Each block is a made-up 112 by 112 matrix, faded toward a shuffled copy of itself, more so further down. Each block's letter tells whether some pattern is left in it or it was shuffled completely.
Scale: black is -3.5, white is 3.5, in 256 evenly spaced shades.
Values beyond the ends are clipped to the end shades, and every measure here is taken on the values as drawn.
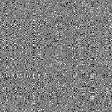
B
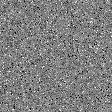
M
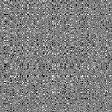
B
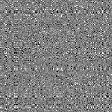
B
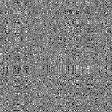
B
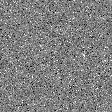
M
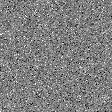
M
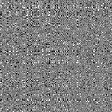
B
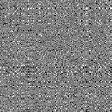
B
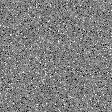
M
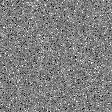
M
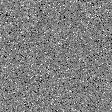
M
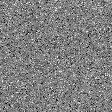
M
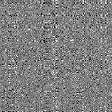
B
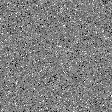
M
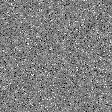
M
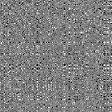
B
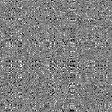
B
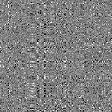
B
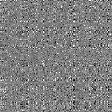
B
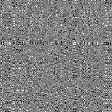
B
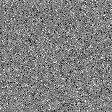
M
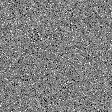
M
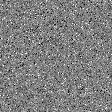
M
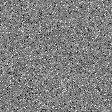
M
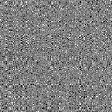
B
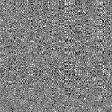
B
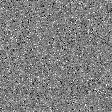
M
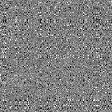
B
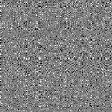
B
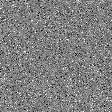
M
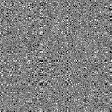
B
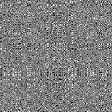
B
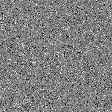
M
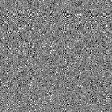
B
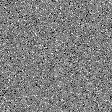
M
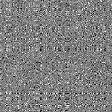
B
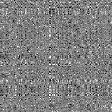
B
